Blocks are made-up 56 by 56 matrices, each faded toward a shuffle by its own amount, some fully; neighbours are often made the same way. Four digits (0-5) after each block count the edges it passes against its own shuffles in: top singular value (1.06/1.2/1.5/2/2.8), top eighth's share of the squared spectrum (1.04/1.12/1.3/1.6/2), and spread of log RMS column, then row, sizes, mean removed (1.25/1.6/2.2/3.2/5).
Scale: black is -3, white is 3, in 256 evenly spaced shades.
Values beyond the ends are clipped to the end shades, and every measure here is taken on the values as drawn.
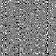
4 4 3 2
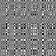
5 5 4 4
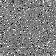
2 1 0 0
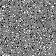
0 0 0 0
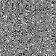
3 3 2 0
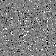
3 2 1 1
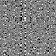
4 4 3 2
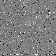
2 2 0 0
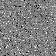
1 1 0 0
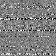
3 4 0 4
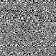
3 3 0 3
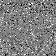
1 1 0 1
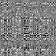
4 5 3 3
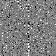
3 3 1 1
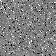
1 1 0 0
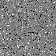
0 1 0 0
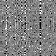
4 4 3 1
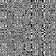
4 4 3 2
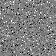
1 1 0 0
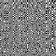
4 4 3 2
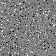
0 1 0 0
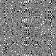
4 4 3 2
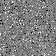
2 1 0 0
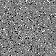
1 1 0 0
